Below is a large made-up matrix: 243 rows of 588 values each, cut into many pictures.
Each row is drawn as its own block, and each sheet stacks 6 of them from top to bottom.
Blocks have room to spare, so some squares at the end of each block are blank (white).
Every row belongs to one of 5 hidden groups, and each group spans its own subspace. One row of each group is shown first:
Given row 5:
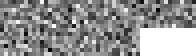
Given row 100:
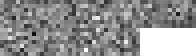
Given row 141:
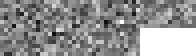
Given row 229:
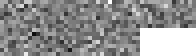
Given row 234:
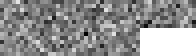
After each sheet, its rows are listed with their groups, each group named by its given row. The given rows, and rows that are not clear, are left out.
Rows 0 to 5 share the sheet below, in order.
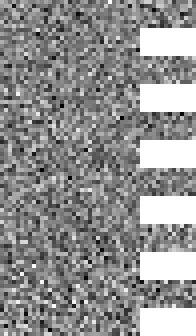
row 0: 229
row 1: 5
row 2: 100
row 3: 141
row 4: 100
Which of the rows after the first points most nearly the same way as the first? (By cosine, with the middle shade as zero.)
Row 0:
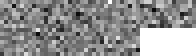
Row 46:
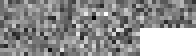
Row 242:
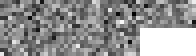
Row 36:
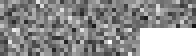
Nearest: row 36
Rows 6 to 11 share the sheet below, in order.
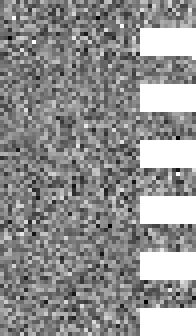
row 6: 100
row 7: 141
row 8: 5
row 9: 141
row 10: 229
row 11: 100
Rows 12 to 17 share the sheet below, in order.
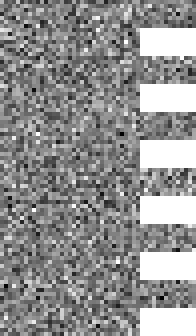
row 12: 100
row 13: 100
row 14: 141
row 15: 100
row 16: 5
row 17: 229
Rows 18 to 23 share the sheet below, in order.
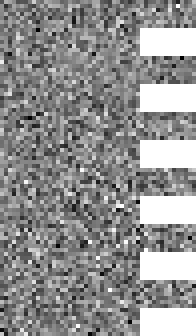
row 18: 141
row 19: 100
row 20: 141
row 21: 5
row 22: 234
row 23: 141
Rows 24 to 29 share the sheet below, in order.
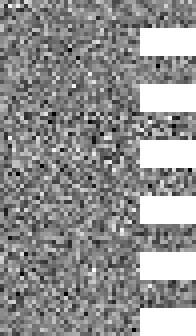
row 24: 229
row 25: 5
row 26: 234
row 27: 229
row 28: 5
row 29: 234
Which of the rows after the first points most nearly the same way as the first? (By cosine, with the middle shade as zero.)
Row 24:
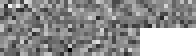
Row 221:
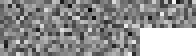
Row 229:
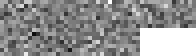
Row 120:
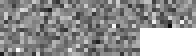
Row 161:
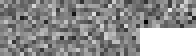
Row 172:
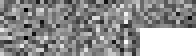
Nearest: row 229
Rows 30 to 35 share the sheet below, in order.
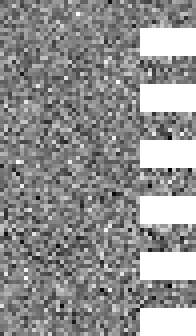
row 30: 229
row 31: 229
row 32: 229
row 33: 229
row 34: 229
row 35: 234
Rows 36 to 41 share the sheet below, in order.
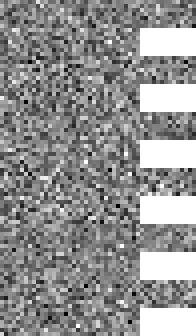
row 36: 5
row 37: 141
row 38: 100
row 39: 229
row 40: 141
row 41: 141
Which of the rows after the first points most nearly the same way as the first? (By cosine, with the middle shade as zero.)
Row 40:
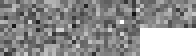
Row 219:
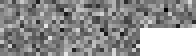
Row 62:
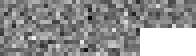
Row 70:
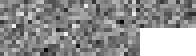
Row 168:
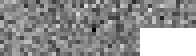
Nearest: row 62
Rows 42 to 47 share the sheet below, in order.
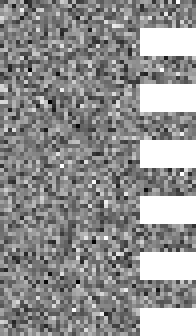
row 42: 229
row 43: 5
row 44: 229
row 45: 100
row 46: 5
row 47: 5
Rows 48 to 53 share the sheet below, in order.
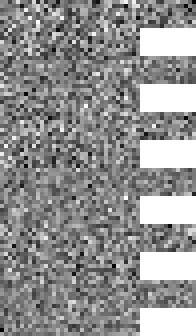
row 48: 141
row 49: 100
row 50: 141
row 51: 5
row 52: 234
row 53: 234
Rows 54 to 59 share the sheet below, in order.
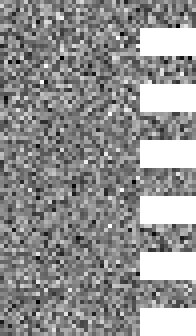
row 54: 5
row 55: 229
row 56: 229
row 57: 141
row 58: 229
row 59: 141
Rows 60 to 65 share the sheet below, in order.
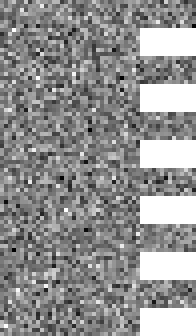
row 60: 5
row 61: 141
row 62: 5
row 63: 5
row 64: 141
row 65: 141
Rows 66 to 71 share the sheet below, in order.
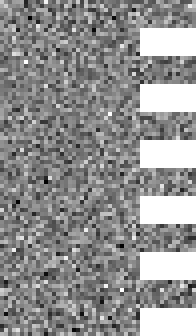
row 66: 234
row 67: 234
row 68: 229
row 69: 234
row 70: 141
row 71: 234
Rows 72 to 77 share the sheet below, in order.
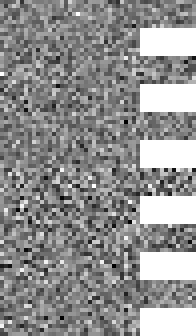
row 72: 229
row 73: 141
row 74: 234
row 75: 229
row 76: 100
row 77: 100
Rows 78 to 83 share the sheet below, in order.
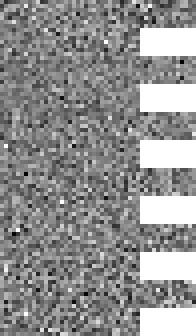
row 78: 234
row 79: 234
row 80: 5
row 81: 234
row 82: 229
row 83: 5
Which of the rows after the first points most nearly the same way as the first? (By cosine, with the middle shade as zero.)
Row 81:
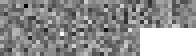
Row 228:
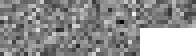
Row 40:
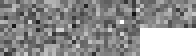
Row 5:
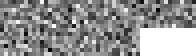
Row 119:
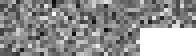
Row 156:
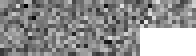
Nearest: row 156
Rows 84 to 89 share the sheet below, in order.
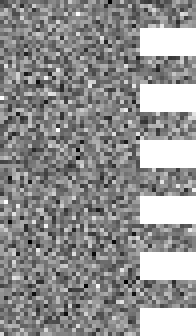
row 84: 229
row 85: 5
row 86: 234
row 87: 5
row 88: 234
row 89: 141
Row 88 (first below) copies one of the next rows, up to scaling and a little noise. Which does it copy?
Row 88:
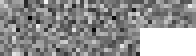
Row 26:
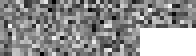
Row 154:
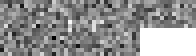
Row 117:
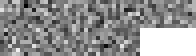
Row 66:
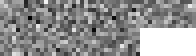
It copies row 66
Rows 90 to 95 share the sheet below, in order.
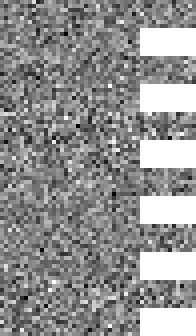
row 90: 141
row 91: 141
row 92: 229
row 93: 229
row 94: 229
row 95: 234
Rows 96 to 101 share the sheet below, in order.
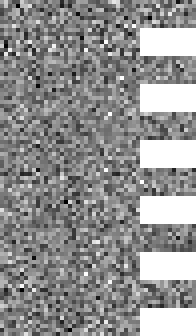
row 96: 229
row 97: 141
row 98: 229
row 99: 141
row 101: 229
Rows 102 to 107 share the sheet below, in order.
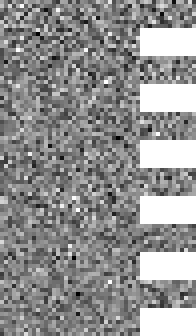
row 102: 229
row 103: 234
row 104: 229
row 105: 5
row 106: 234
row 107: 229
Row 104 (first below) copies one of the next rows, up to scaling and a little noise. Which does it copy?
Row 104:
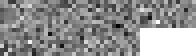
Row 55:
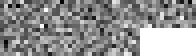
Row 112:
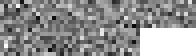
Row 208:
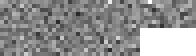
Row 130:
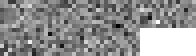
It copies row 130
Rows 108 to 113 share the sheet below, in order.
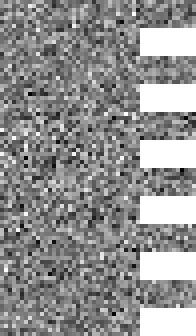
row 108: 141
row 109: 5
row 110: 141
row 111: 100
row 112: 229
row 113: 5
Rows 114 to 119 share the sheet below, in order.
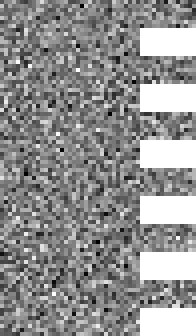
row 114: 141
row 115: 229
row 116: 229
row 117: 234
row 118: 100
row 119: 234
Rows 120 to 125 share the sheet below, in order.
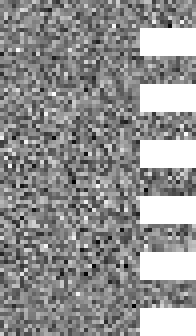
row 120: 229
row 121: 234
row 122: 5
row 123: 100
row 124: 100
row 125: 229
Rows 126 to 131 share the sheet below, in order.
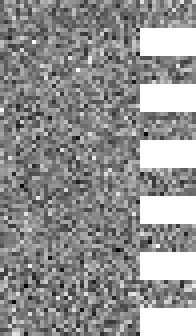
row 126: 100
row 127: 229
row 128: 141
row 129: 229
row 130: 229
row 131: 234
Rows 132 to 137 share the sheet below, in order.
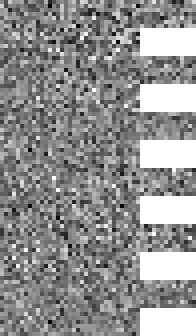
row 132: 5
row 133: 234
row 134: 234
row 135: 5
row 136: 234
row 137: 234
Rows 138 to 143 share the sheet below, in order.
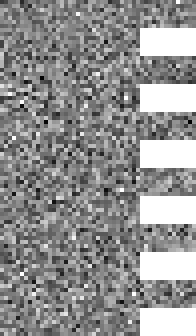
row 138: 229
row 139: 100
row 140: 141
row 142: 100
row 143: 141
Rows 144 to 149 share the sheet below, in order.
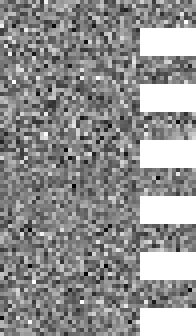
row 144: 5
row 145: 141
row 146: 100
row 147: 141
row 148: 229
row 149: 141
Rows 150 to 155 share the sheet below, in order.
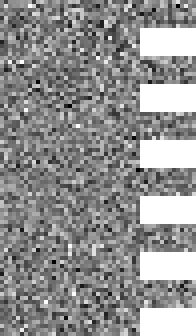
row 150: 141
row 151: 229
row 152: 229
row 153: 5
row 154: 234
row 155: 100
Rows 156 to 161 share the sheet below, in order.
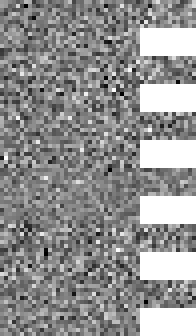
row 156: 234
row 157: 5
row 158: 229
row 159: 229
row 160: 229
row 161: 100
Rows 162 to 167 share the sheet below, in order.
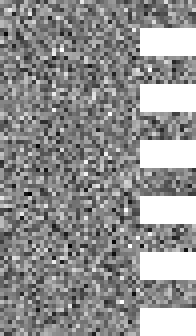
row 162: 5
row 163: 234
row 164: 229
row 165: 100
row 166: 234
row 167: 141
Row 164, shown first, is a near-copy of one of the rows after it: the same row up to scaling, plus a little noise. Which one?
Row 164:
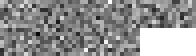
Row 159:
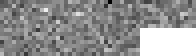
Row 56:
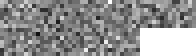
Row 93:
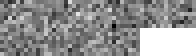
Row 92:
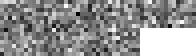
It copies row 56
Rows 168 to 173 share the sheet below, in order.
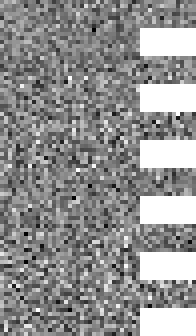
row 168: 234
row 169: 234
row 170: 141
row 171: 5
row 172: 100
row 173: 229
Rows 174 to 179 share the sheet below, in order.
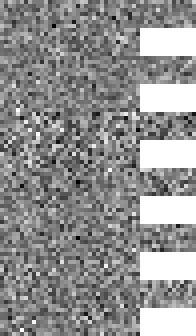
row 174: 5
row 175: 234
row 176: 141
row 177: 229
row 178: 229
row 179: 100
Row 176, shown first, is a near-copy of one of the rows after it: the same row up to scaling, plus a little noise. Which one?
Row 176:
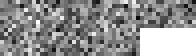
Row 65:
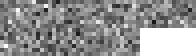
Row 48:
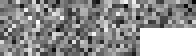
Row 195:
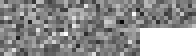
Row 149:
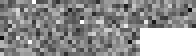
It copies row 48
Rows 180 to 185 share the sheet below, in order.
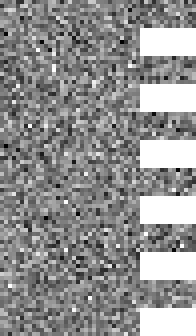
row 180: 5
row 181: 234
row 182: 5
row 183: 141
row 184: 234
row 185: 5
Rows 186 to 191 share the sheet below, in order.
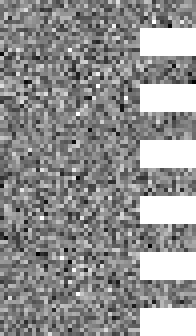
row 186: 229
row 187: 100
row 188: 5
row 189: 234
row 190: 234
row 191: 229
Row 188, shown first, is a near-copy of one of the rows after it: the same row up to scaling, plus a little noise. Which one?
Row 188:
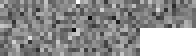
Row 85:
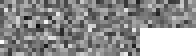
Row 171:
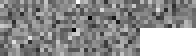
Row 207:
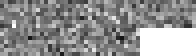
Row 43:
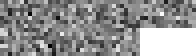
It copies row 171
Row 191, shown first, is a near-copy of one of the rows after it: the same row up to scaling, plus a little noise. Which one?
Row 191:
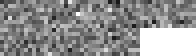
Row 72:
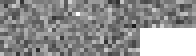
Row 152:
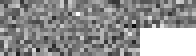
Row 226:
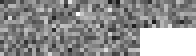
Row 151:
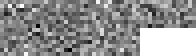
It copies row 226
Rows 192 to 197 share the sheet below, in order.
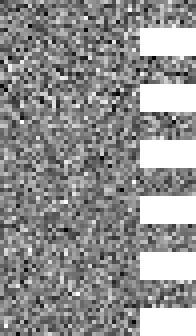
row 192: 234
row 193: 5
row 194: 229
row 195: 141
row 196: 229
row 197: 229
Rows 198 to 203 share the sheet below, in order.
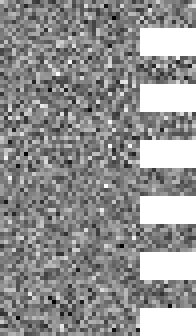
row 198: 234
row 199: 141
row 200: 229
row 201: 5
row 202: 141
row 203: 5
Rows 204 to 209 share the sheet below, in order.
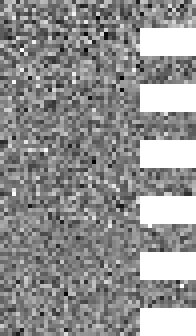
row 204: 100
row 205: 141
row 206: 5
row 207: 5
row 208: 229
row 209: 234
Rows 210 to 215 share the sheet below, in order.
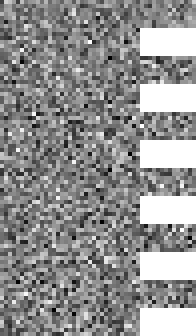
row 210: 100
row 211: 229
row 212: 141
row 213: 229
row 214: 100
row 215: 234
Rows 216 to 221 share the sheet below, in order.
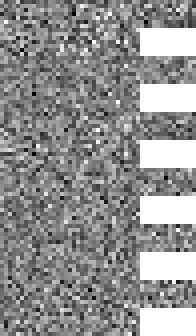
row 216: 100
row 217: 234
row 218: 100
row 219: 5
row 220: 141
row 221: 229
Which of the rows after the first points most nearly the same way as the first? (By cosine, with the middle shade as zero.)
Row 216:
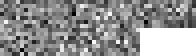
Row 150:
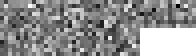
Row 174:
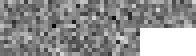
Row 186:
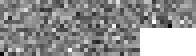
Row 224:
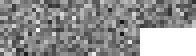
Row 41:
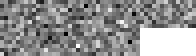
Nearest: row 224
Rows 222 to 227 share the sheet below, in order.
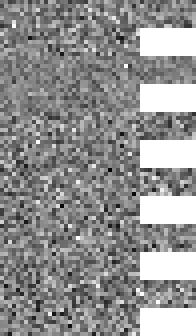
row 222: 5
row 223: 5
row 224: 141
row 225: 229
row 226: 229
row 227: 141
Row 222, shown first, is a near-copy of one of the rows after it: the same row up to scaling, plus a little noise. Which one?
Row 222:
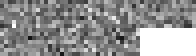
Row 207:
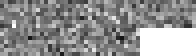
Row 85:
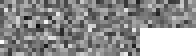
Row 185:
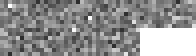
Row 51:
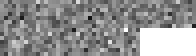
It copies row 207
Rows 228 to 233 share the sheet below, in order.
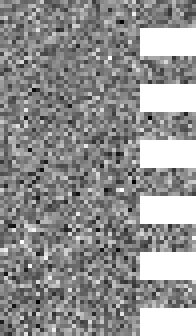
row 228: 141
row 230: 234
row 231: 141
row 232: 229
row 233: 141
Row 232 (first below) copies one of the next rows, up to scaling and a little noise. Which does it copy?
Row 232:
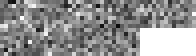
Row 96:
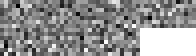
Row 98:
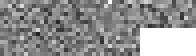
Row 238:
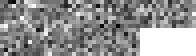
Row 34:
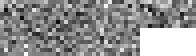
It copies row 238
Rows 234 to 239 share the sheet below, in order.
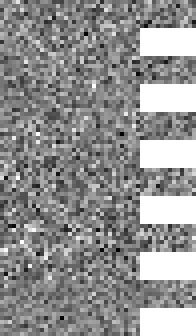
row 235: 234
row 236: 141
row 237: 234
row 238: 229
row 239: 100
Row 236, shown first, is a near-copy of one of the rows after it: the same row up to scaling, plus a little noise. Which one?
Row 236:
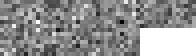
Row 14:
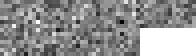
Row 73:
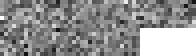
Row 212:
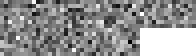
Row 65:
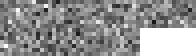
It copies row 14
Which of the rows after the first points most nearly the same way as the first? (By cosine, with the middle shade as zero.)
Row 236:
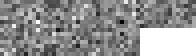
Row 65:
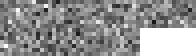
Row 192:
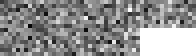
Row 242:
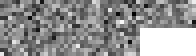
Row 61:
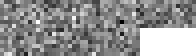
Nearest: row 61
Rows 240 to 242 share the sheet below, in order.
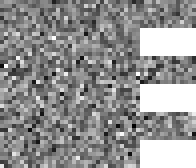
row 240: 234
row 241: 234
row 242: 141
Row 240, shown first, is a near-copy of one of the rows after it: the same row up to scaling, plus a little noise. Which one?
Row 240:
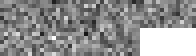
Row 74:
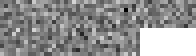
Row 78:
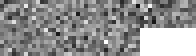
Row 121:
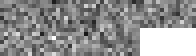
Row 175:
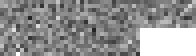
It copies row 121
